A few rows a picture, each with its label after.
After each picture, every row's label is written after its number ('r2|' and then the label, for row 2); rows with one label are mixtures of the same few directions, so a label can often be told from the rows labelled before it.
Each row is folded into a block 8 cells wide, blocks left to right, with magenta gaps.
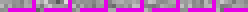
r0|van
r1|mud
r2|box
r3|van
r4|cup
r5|van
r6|cup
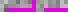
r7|cup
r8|van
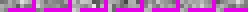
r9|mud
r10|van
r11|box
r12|cup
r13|mud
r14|box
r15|mud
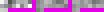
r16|mud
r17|mud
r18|mud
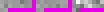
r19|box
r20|box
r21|cup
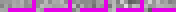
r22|van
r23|van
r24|box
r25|mud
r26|cup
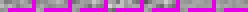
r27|cup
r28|mud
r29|mud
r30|cup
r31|mud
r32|cup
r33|cup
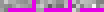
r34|cup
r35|box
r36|box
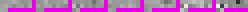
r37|box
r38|mud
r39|box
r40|box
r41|mud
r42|box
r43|box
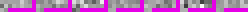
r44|box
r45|mud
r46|mud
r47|mud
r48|box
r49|box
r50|van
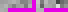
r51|box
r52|box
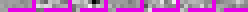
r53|box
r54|cup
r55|mud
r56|box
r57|cup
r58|box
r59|mud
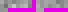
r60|box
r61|box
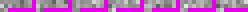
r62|box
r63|cup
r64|box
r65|cup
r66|box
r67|van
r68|cup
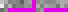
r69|van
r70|box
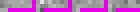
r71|van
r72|cup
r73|cup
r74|cup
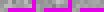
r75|van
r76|mud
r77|van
